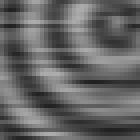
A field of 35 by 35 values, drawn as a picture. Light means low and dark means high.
Concentric rings centre on the top right. No overall slope runs across the table. On average the colour sits 60% of the way up the scale. Neither half mirrors the other.
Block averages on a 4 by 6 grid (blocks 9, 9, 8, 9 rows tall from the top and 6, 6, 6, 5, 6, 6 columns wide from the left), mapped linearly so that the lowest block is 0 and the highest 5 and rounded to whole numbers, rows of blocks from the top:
5 1 4 0 5 5 / 5 2 5 2 2 3 / 2 5 1 3 4 4 / 4 2 4 5 5 4
